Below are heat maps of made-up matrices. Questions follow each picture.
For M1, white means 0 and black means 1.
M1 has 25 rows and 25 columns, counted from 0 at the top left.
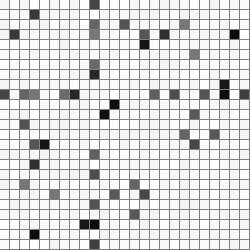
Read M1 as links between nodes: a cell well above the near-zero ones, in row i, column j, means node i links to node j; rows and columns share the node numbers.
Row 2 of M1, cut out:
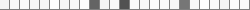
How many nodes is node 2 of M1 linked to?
3
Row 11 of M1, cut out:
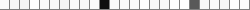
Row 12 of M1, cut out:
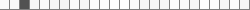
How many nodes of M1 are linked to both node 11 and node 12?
0
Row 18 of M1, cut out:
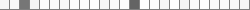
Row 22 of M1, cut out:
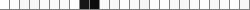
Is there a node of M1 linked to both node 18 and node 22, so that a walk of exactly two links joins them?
no
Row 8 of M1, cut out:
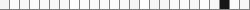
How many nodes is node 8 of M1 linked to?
1
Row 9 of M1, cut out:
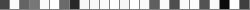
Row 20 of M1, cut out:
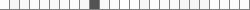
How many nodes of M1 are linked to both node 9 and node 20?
0
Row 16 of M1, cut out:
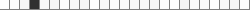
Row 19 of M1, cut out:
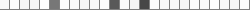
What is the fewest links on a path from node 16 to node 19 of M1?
3
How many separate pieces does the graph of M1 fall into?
1
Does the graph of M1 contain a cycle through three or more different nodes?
no
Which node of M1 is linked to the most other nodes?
node 9
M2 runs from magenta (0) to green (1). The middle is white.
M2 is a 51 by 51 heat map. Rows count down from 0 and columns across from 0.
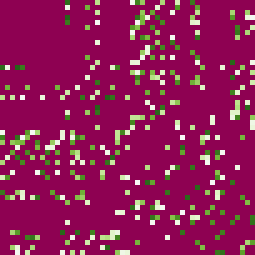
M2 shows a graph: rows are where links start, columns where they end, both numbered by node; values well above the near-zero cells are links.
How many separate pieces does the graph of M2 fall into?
2
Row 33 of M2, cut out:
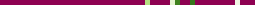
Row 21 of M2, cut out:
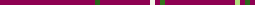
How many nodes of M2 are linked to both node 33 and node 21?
1
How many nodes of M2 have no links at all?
1
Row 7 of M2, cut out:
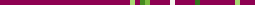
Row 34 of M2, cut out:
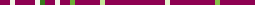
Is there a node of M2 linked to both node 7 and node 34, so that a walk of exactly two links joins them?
no
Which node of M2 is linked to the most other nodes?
node 27
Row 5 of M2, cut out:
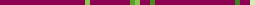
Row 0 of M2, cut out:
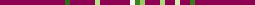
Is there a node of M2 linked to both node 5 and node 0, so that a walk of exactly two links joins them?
yes
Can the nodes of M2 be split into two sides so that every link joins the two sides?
yes
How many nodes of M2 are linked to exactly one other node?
1
